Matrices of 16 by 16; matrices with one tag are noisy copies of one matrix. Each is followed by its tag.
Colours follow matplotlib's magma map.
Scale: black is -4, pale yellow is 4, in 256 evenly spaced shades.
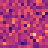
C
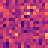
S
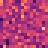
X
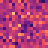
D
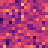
X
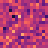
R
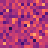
C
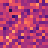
R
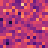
X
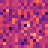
C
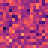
R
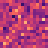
R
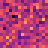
R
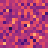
C
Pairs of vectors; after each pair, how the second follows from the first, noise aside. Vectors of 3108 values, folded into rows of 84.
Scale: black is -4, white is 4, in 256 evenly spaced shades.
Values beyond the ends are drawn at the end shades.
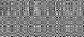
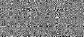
sign-scrambled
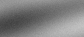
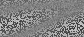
sign-scrambled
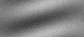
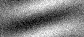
scaled up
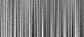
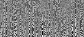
sign-scrambled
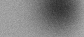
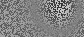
sign-scrambled
